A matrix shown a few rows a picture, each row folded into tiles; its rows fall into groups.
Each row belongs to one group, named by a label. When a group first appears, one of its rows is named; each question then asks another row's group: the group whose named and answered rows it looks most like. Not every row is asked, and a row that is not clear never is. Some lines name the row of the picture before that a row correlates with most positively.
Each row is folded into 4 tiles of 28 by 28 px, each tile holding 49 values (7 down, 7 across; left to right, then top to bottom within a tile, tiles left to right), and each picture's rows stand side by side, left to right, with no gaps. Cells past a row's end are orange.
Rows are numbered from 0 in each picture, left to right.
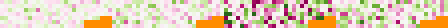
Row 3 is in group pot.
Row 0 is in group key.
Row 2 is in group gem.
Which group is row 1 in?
pot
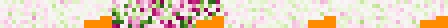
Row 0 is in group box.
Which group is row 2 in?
key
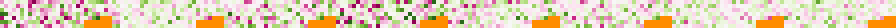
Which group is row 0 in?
gem
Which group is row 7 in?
key
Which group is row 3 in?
box
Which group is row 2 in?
box
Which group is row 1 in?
key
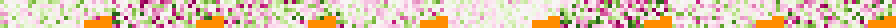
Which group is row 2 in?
box
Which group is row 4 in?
box
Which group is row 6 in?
box
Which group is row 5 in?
gem
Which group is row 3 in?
gem
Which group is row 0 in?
key
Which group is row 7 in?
box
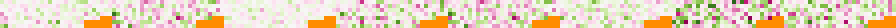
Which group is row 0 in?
key
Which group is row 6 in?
pot
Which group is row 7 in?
pot
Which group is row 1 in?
gem
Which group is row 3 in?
box
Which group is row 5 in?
key
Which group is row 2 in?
key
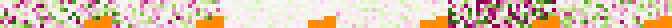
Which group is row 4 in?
gem
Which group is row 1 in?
gem
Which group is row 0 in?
box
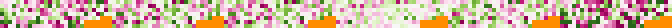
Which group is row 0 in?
gem
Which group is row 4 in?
pot
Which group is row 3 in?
box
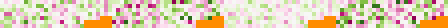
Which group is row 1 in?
box
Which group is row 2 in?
pot
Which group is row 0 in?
pot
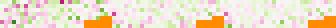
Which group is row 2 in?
key
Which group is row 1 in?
key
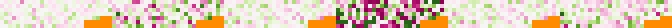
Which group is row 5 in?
gem
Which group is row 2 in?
pot
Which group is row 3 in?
gem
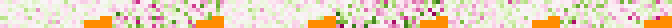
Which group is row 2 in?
key
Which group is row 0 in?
key
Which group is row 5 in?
pot
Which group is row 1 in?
box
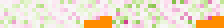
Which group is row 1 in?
pot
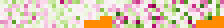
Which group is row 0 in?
box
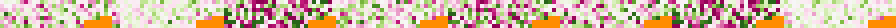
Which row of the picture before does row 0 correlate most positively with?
1
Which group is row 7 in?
key
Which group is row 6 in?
gem
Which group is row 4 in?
gem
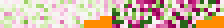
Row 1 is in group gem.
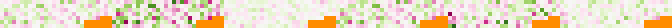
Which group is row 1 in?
pot
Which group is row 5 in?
key
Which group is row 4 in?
key
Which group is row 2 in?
key
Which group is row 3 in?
pot
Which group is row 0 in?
pot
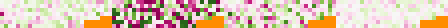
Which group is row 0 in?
key
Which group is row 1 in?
gem
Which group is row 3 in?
key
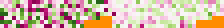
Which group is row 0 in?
gem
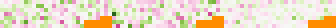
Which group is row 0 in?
pot
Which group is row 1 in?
gem
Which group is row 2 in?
box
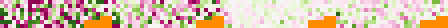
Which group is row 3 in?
gem
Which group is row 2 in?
key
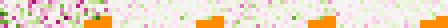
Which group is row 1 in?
box
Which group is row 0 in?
gem
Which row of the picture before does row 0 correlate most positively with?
0
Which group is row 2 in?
box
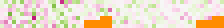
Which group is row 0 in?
box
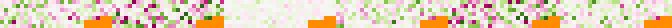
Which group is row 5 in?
key
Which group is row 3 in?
key
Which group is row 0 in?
pot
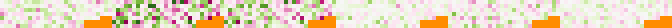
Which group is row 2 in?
pot
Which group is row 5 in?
pot
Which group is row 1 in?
pot
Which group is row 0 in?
key
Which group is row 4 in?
box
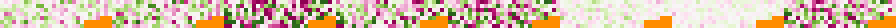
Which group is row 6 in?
key
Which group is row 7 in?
gem
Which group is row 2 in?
gem
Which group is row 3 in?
gem
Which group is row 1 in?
pot
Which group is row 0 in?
pot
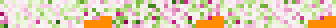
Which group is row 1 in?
pot
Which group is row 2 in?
pot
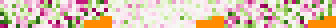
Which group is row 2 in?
box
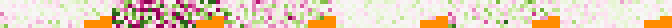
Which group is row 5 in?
box
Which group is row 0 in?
key
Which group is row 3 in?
key
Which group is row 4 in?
key
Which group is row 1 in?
gem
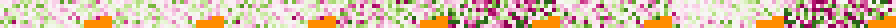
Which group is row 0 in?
pot
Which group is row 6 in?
key
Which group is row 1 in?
pot
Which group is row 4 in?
gem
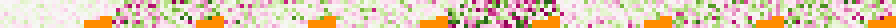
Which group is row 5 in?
key
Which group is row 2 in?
box
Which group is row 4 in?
gem
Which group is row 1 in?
box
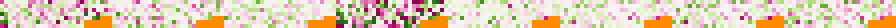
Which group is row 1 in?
box
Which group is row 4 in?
key
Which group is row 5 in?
pot
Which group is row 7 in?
pot
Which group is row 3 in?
gem
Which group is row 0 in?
gem
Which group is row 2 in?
key
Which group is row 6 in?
pot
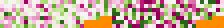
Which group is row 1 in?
gem
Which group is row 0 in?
box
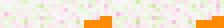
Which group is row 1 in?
pot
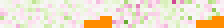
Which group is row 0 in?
key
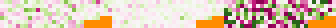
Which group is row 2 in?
gem
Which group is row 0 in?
key
